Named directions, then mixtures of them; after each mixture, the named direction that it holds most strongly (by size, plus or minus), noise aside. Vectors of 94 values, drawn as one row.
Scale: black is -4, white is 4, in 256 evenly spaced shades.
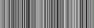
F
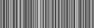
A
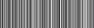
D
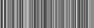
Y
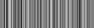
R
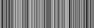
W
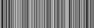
W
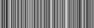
R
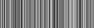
R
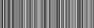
D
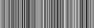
F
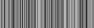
F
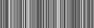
F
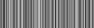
A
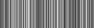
F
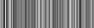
R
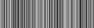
F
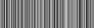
R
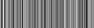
Y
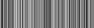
W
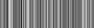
R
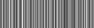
A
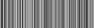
Y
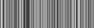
Y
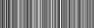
D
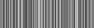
A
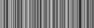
R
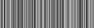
F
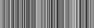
F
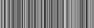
F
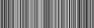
W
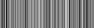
W
